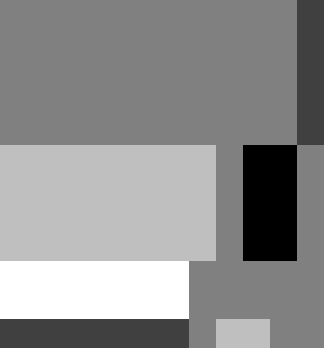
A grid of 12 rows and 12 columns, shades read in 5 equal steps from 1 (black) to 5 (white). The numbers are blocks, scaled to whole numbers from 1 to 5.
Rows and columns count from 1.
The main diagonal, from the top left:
3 3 3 3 3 4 4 4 3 3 3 3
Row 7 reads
4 4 4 4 4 4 4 4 3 1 1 3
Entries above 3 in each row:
0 0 0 0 0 8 8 8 8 7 7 2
